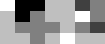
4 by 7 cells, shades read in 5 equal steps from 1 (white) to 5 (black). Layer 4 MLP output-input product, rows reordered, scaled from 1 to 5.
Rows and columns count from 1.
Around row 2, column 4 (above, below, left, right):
2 3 3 2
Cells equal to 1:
3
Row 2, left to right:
2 5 3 2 2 1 3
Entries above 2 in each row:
4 3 5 1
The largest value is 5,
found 3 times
